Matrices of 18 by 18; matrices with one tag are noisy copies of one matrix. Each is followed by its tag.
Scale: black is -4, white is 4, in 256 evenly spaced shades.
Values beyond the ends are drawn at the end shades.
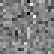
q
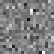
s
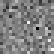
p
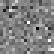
p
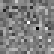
p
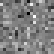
q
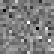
p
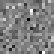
s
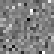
s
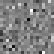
s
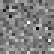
p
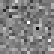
p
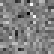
q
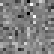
q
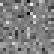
q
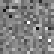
p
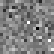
p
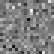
s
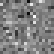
q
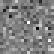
p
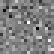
p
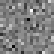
s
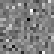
s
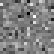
q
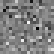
p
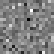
s
